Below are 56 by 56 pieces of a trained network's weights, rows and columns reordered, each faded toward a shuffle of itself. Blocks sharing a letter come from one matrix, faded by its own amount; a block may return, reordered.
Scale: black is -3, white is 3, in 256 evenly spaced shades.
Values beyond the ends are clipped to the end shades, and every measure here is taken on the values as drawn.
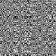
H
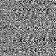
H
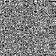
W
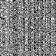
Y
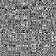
H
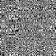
H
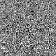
W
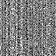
Y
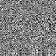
W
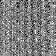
Y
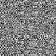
W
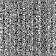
Y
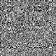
W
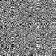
W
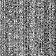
Y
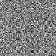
W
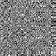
H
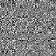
H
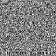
W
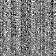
Y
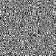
H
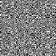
H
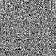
W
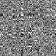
H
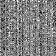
Y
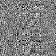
H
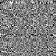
H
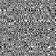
H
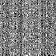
Y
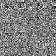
W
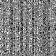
Y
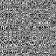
H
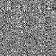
W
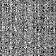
Y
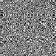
W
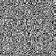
W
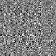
H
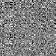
H
